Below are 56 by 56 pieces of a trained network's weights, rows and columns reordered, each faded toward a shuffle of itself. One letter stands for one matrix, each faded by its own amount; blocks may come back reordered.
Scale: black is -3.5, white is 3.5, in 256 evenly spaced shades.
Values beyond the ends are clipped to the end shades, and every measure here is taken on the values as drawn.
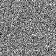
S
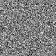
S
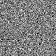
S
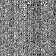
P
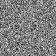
S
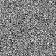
S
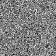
S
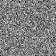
S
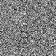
S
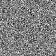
S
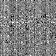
P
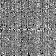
P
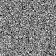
S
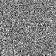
S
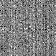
P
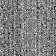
P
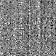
P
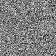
S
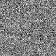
S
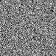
S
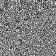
S
